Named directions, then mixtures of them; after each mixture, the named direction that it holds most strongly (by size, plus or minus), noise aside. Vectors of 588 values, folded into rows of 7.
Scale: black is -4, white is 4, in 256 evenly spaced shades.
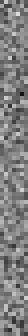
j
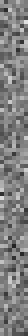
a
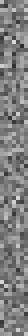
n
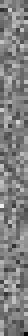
a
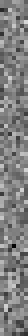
a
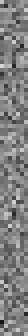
n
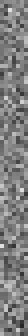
j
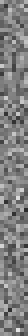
n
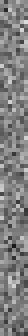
a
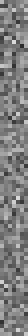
n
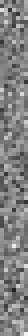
j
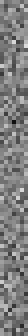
n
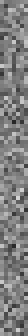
n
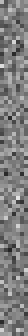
n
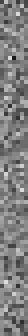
j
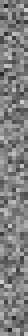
n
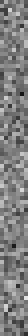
j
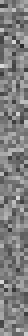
n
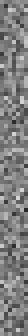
n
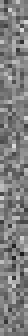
a
